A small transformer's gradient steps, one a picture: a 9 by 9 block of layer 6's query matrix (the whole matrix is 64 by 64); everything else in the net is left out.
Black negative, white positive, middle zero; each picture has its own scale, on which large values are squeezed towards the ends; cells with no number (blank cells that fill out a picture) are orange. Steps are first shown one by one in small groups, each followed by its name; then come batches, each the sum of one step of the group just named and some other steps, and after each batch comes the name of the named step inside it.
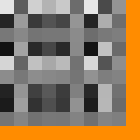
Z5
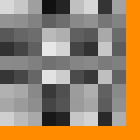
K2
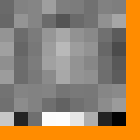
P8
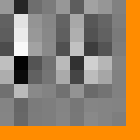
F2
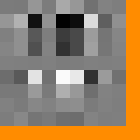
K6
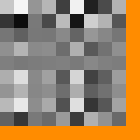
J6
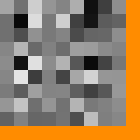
J6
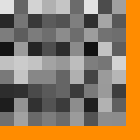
Z5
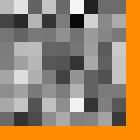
J6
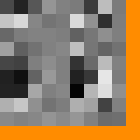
P8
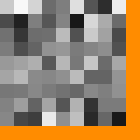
P8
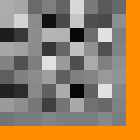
F2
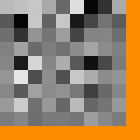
J6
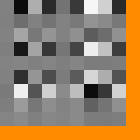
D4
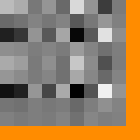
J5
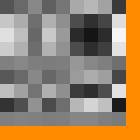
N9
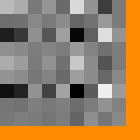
J5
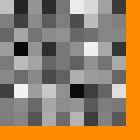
D4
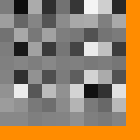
D4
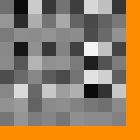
D4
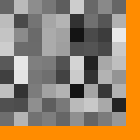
N9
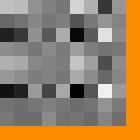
J5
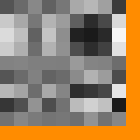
N9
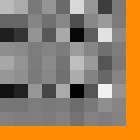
J5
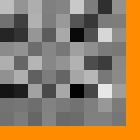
J5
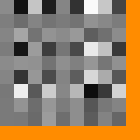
D4
